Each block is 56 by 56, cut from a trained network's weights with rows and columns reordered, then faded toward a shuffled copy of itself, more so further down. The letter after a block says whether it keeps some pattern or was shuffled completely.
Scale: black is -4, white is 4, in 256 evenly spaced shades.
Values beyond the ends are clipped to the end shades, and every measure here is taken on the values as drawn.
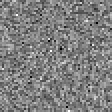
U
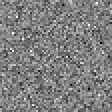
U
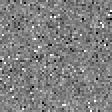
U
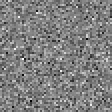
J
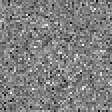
U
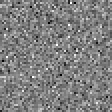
U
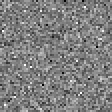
U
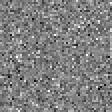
J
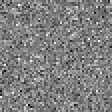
J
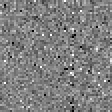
J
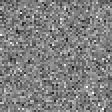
U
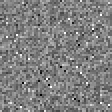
U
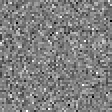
J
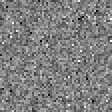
J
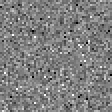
U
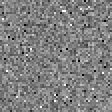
J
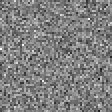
U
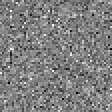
U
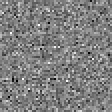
J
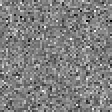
J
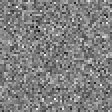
U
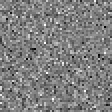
U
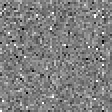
J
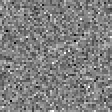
U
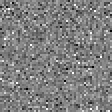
J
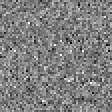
J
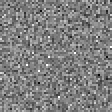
U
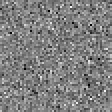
J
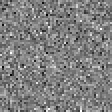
J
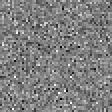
U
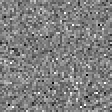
U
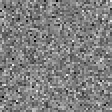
U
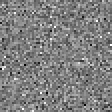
J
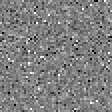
J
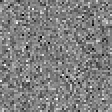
J
